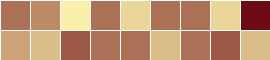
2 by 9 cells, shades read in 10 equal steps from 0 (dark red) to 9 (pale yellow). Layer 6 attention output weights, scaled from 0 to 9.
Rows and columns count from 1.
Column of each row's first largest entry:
3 2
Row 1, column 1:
4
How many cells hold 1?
0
